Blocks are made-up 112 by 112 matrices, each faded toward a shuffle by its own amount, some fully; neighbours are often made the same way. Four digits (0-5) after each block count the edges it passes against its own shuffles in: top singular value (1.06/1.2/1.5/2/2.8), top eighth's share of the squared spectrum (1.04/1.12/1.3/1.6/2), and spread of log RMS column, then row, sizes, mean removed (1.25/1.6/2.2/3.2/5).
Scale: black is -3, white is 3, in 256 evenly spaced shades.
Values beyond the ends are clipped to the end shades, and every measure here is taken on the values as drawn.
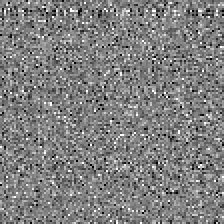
4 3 1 2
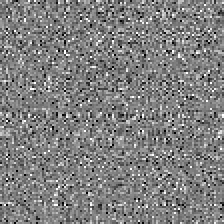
4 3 2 3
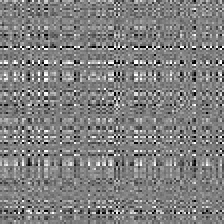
5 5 4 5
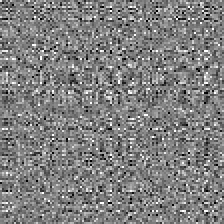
5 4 3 3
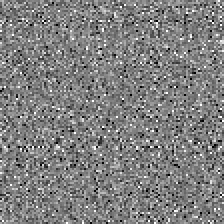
4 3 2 2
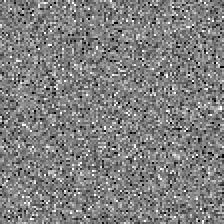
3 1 0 0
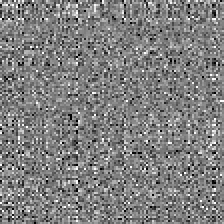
5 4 3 3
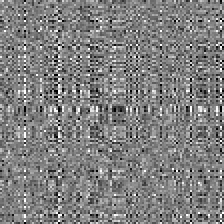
5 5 4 4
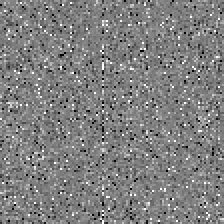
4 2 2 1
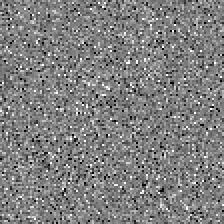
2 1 0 0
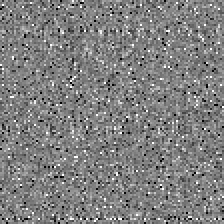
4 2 1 1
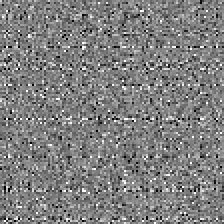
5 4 2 3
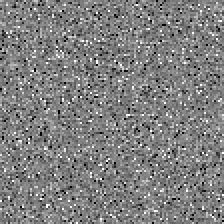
0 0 0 0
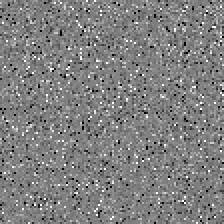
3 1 0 0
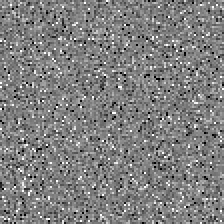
2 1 0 0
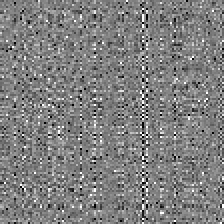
5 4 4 3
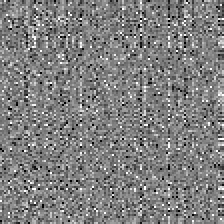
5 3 3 2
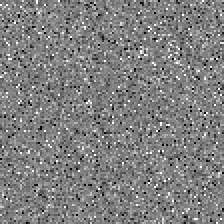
0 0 0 0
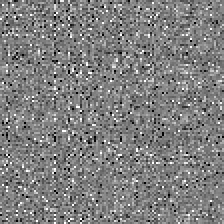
4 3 2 1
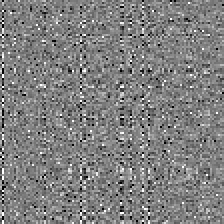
5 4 3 2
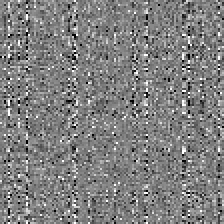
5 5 4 2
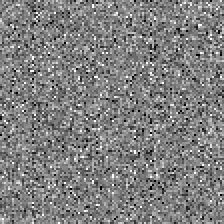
0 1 2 0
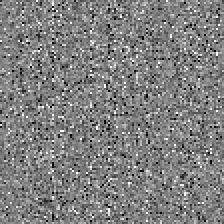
1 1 2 0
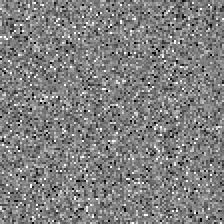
0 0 0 0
